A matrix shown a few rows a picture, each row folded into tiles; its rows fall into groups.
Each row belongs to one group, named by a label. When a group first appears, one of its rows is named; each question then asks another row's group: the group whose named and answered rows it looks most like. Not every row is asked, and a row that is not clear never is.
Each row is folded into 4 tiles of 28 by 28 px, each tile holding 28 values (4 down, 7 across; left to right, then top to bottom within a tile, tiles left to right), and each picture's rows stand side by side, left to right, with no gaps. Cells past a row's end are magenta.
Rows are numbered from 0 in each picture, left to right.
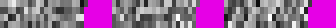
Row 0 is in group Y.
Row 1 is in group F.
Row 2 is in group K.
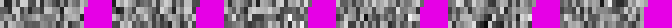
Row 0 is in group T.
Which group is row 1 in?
Y
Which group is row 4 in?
Y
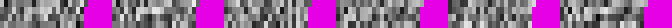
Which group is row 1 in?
F
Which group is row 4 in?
T
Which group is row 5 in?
F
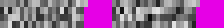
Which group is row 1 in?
F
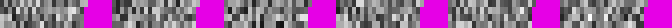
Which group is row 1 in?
T
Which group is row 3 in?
T
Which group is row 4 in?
T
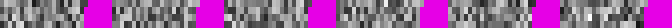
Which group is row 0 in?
Y
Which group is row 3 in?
T
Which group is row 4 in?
Y
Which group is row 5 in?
F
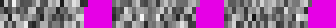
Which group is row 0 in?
Y
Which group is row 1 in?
K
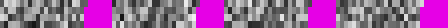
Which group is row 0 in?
Y
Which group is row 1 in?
Y
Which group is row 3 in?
T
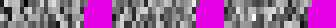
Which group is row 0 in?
Y
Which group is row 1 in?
K
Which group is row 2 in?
F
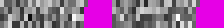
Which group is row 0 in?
K
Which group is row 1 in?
F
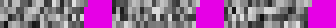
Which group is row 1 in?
T
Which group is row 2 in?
F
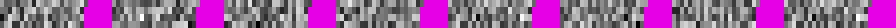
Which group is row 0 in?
K
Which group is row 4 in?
K
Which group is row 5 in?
K
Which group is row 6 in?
T
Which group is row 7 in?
K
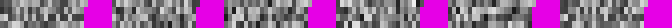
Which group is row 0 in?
T
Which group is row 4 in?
F
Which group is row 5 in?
T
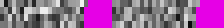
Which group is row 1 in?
K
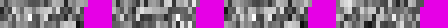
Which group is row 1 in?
F
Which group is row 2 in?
F
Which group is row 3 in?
Y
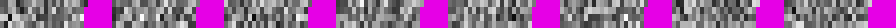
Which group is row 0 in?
Y
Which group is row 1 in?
K
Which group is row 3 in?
T
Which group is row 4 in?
T
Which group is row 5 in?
F
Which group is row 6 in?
T
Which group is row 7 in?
T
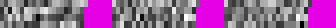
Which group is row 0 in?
F
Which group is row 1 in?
K
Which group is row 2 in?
K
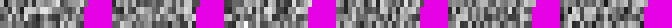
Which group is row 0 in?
F
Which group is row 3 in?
T
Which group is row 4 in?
K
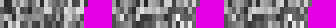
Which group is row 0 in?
T
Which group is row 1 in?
F
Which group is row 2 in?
F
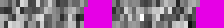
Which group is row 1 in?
F
